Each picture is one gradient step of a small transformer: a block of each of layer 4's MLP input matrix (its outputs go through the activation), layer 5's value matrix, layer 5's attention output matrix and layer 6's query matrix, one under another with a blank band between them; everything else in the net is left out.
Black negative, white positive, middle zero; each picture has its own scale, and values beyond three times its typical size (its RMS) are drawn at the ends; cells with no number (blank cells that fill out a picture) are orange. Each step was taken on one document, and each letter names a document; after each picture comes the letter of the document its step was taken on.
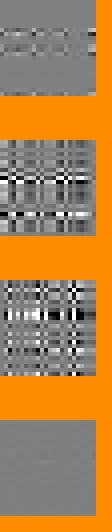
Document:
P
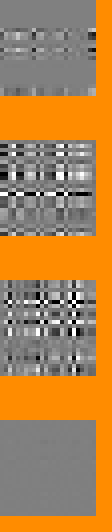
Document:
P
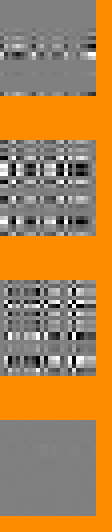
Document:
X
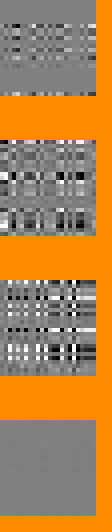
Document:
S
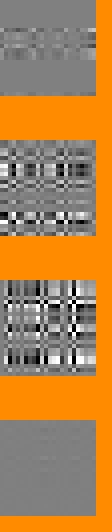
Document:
X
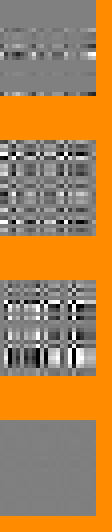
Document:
X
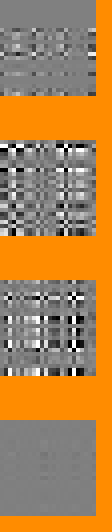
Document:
P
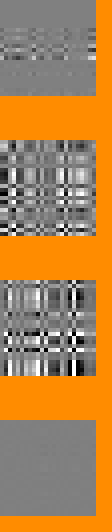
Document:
P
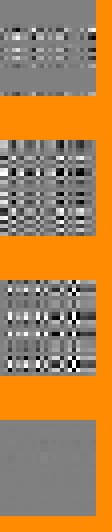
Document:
S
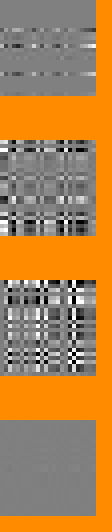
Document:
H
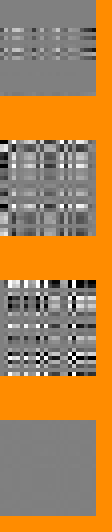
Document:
H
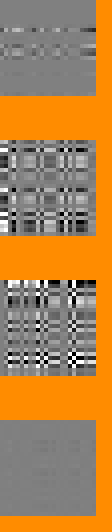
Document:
H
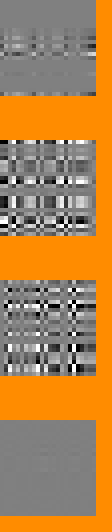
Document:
X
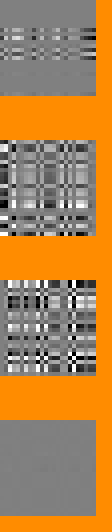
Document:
H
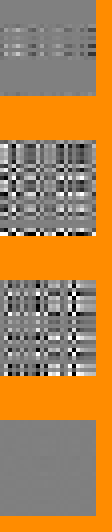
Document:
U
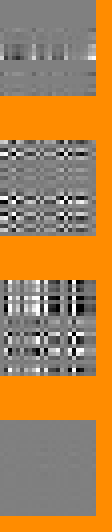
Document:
P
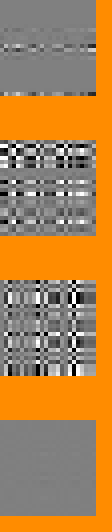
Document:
U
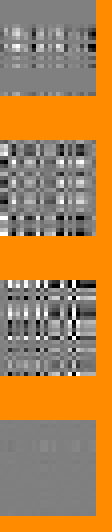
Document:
S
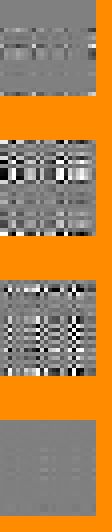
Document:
P
